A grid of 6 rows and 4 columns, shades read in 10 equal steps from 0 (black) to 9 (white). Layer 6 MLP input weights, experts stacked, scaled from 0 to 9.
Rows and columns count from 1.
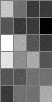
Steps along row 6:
up same up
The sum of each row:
15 7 20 22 14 16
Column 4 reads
2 0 2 3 4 6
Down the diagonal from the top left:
7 2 3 3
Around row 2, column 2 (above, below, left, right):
4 6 3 2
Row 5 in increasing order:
3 3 4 4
